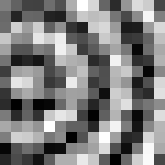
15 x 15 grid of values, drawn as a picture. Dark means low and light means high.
Rings: centred on the middle left. Histogram: flat. Slope: none.
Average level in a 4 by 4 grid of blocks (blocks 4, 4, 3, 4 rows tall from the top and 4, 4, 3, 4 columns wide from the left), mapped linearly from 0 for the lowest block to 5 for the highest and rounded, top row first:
3 3 5 3
2 4 2 2
0 4 1 3
2 2 4 3
